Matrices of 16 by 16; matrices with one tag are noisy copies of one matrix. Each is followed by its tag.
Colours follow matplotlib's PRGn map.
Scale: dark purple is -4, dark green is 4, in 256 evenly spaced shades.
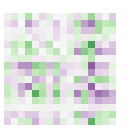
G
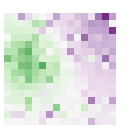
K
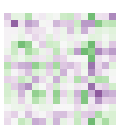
G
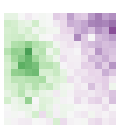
K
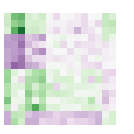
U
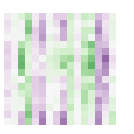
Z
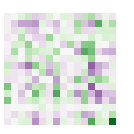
G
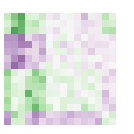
U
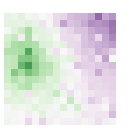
K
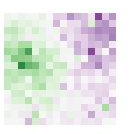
K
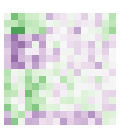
U
